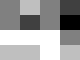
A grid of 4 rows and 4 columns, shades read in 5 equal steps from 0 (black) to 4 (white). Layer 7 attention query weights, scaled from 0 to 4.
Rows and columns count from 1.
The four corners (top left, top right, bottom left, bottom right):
2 1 3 3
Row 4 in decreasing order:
4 3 3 3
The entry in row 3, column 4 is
2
